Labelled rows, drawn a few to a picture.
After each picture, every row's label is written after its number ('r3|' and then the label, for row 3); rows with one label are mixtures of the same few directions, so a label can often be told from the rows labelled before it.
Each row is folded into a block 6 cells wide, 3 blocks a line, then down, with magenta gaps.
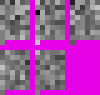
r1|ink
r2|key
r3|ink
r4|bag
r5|ink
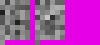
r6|key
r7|ink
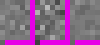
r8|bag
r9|key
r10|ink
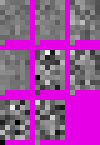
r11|ink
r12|ink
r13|bag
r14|bag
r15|ink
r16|ink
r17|key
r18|ink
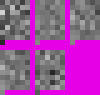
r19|key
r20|key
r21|bag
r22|bag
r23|key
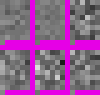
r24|bag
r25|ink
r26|ink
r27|bag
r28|bag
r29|ink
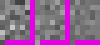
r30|bag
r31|key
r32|key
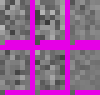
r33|ink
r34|bag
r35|ink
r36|key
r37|ink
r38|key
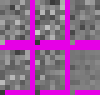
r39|key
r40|bag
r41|bag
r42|bag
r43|key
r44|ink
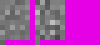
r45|bag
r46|key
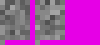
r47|ink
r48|ink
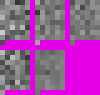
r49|bag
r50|key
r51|ink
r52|ink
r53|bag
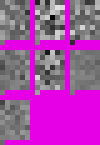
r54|bag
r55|ink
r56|bag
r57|bag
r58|ink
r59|bag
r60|ink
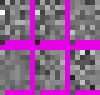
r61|key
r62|key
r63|bag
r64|ink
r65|bag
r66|ink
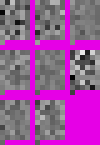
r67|key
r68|bag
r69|ink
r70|ink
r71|key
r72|ink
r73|ink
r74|ink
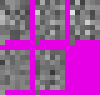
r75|bag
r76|key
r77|key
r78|key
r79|key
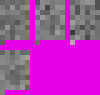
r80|key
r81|ink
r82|bag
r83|ink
